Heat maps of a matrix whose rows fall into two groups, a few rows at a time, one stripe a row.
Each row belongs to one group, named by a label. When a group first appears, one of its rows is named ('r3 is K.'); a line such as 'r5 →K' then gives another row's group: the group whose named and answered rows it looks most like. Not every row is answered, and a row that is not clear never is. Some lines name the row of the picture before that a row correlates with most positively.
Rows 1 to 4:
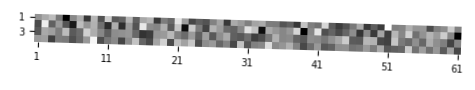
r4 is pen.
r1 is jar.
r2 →pen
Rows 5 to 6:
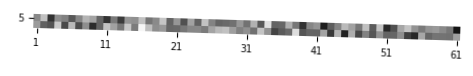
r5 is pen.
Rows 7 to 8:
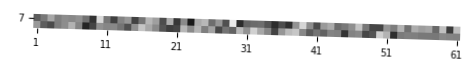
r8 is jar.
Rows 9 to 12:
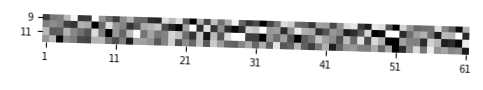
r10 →jar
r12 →pen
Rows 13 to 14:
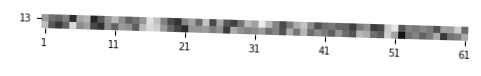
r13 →jar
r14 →jar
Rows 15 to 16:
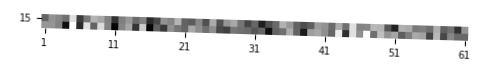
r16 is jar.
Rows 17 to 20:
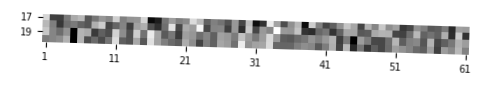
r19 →jar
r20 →jar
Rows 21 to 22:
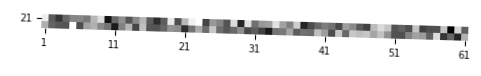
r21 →pen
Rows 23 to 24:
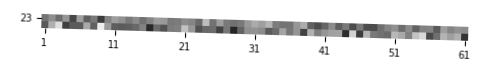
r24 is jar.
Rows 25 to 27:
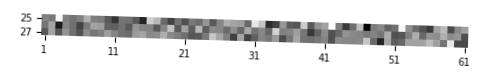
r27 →pen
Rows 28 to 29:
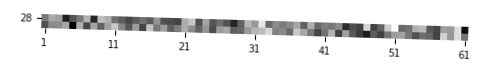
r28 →jar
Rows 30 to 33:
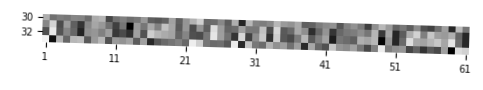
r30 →pen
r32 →pen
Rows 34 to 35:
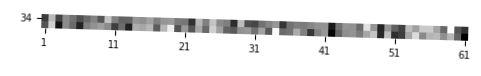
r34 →pen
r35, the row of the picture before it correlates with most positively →31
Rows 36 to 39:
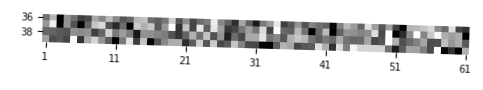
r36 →pen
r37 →pen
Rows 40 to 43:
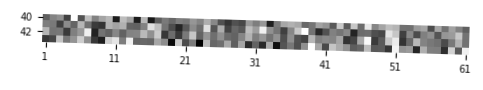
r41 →jar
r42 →jar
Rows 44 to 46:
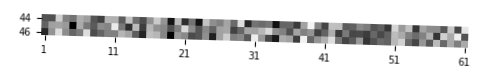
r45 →jar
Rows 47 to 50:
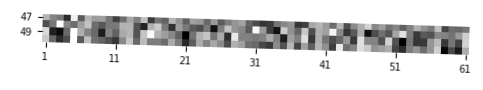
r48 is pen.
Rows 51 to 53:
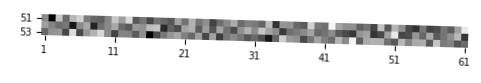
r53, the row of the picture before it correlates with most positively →47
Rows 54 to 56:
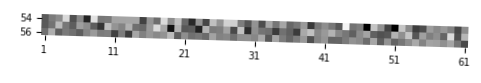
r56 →pen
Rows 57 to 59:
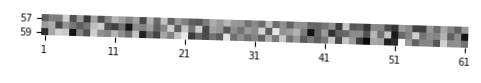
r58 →pen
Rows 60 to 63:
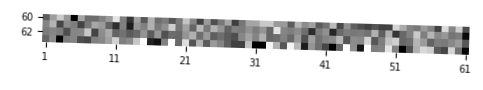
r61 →pen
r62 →jar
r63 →pen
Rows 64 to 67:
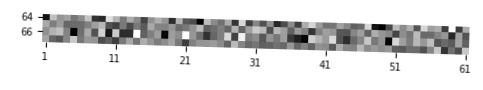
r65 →pen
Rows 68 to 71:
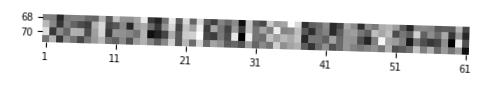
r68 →pen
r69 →pen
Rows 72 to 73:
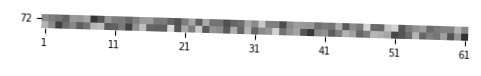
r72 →jar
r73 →pen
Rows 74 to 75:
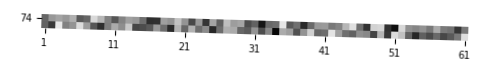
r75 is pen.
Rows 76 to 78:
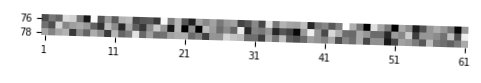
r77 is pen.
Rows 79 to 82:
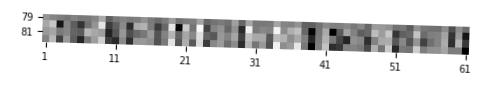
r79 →pen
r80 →pen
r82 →pen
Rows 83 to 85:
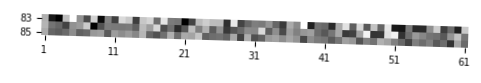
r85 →pen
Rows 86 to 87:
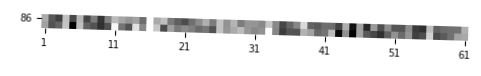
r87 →jar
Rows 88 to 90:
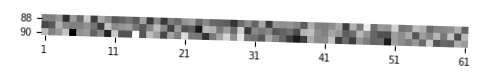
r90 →jar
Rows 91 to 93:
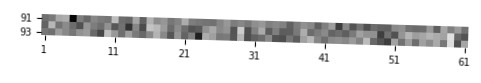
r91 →jar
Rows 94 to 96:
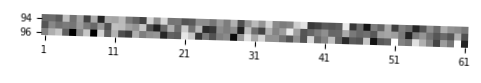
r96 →jar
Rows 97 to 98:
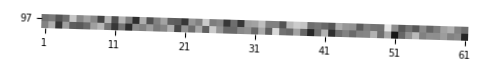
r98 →pen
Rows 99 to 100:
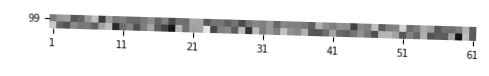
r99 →jar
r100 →pen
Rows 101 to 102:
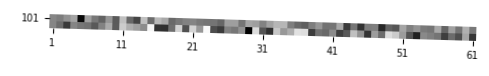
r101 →jar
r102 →pen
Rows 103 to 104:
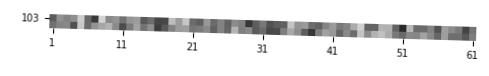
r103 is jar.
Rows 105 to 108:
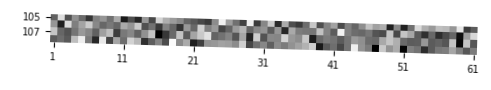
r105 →pen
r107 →pen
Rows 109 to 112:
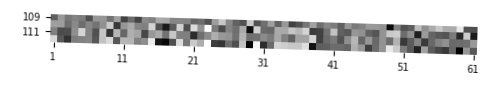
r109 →pen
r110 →pen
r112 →pen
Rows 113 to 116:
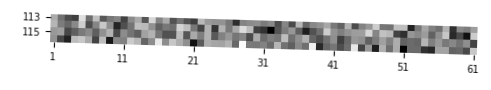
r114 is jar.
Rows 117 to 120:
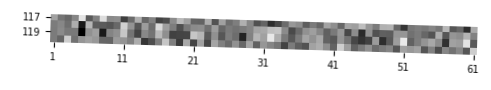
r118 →jar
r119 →jar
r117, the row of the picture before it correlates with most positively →114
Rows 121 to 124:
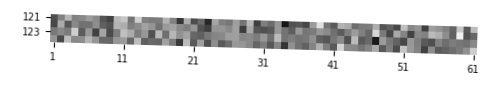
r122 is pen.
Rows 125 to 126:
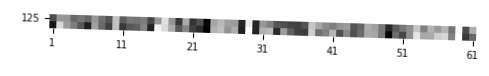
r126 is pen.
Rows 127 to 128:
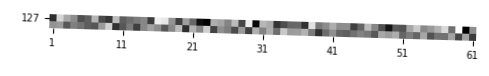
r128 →pen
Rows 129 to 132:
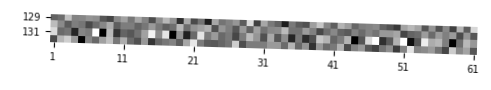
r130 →pen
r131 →jar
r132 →jar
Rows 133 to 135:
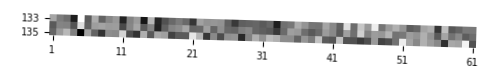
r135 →jar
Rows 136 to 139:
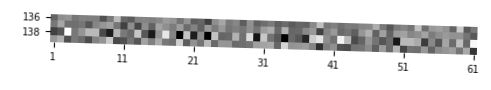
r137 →pen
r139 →pen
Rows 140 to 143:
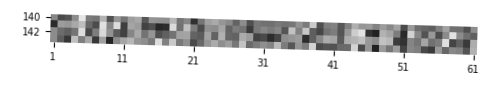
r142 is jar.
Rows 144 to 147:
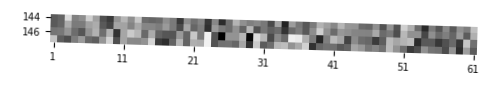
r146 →pen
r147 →pen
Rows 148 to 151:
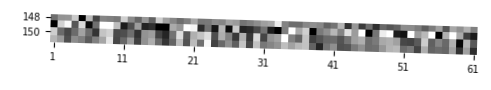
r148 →jar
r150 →pen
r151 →pen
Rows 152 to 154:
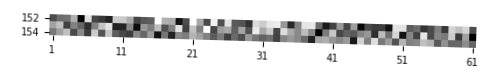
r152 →jar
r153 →pen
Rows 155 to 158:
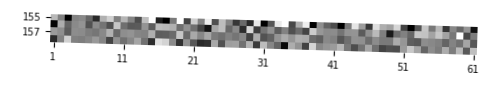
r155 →pen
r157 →pen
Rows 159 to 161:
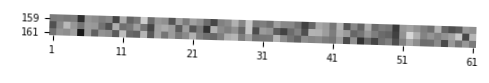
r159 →jar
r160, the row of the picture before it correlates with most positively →158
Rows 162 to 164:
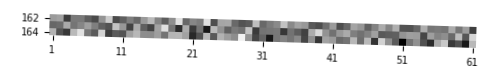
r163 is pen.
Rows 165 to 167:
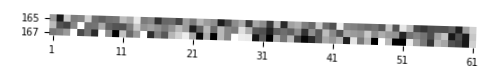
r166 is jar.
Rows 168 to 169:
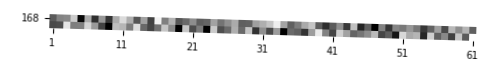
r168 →jar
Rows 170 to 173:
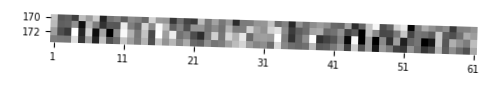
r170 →jar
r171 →jar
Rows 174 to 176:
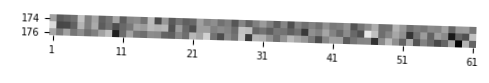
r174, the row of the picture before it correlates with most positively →170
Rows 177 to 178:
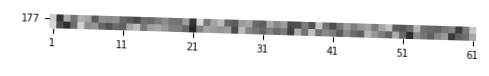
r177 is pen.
